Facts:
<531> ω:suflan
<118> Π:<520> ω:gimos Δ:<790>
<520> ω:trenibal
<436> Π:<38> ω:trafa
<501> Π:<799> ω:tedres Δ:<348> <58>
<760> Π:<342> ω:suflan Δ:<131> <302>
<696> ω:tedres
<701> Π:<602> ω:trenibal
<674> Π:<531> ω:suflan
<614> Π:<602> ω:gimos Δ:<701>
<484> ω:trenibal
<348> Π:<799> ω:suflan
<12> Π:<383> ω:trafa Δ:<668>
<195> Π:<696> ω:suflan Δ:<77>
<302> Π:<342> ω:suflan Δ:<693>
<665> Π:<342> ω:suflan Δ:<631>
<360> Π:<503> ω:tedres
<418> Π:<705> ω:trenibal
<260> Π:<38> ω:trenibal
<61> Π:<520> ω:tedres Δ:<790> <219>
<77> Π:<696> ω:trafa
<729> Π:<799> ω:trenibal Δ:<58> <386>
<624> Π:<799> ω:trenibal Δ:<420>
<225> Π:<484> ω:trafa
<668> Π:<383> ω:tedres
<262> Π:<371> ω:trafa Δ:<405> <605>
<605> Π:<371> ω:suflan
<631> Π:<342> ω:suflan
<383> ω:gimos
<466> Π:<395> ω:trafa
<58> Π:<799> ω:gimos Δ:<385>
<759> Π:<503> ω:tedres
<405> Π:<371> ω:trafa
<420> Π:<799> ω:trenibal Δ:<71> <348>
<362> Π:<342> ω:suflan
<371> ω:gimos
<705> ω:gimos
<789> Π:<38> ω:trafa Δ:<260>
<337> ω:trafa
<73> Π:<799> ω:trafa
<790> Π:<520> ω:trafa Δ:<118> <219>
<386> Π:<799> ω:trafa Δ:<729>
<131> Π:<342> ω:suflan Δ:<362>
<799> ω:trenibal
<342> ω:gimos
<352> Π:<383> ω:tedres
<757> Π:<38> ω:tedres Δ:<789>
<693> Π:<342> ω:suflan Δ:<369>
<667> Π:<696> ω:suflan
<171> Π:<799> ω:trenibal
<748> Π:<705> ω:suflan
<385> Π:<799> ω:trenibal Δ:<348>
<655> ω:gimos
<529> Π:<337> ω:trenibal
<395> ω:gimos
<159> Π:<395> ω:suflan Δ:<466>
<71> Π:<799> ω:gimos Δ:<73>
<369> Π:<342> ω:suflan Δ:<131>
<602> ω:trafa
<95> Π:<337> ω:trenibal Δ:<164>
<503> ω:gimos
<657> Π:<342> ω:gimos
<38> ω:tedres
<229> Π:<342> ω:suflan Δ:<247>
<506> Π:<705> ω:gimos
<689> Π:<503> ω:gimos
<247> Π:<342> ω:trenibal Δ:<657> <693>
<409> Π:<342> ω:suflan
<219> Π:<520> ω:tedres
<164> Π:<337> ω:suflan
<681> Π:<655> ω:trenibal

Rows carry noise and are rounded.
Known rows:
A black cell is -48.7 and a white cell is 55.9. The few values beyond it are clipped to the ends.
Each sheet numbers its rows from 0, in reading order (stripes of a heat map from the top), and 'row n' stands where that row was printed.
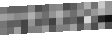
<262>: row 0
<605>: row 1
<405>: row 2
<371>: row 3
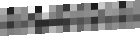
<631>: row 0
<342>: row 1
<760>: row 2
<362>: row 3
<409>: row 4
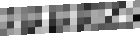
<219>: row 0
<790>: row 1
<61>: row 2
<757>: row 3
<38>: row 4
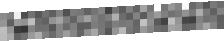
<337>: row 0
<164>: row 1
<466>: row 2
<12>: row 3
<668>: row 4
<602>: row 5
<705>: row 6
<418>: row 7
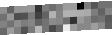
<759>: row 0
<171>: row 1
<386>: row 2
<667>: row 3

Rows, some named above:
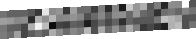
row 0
<262>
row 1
<38>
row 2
<665>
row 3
<693>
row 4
<362>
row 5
<420>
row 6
<383>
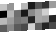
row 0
<503>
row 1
<789>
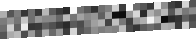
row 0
<58>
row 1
<760>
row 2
<131>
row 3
<436>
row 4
<799>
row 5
<38>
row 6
<369>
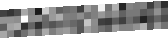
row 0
<260>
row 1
<362>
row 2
<95>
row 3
<696>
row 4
<657>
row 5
<302>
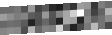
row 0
<195>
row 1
<247>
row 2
<789>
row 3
<171>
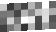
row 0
<385>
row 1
<520>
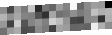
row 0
<219>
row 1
<348>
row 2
<705>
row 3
<729>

